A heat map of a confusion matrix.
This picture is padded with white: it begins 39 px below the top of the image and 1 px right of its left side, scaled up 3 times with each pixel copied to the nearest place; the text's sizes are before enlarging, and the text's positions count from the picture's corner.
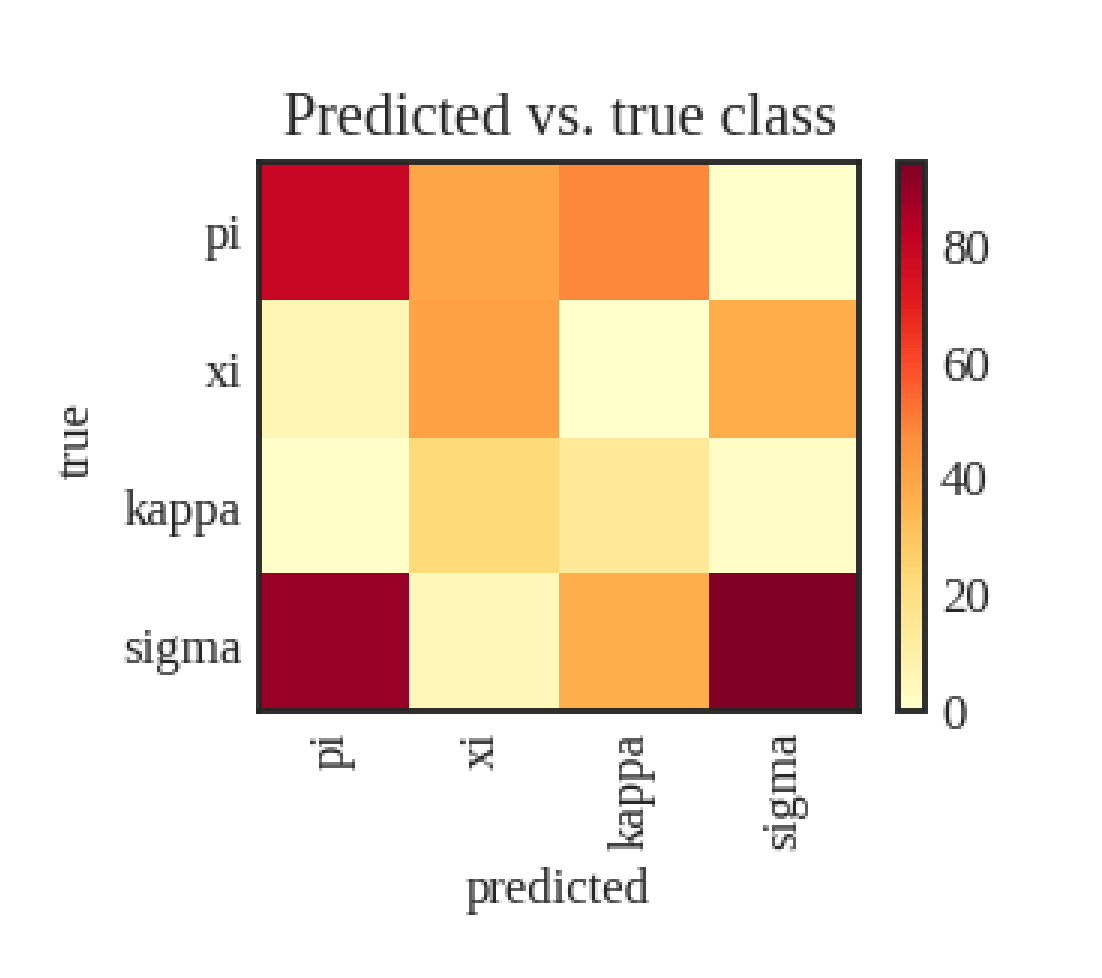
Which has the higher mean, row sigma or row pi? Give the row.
sigma
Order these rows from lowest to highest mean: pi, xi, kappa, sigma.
kappa, xi, pi, sigma
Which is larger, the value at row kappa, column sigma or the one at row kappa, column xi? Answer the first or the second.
the second
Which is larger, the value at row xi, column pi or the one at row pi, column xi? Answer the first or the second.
the second
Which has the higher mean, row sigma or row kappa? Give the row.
sigma
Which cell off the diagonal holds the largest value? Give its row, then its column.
sigma, pi
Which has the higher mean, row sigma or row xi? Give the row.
sigma
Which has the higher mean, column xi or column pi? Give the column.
pi
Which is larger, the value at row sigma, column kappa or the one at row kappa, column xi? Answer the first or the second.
the first
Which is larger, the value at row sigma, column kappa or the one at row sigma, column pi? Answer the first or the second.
the second
